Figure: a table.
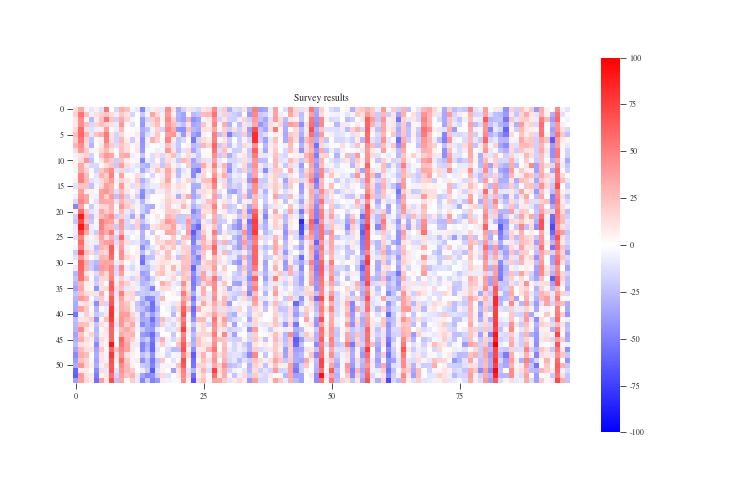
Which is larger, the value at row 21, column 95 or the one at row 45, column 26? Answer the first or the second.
the first
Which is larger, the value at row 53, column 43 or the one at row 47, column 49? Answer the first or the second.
the second
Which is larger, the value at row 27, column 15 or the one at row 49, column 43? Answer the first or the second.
the first
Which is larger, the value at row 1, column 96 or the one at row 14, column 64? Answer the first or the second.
the second
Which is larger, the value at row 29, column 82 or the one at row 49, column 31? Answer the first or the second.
the first
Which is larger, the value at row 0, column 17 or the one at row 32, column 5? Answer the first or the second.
the second
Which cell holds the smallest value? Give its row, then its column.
22, 44
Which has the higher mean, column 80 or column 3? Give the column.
80
